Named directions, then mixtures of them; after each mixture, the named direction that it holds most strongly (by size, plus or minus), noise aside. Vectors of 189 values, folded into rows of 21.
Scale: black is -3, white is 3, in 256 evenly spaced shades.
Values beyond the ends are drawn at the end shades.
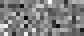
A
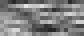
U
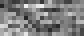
U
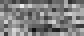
U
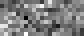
A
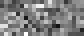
A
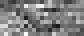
U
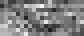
U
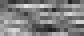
U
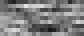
U
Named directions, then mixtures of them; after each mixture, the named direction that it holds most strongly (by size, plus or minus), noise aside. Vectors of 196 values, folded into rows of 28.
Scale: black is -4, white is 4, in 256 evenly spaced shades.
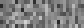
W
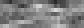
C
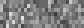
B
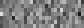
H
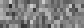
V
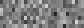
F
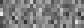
H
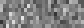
B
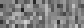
W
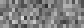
F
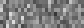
B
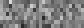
V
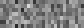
W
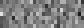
H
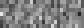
H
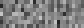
W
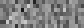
W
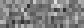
B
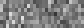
B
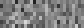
W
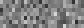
F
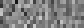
W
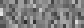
F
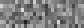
W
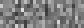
W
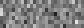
F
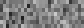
B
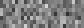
F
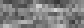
C
